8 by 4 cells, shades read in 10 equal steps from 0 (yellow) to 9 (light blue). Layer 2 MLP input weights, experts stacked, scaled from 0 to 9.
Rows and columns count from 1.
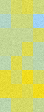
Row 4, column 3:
2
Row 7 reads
1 1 2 0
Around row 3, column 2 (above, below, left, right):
4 5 5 5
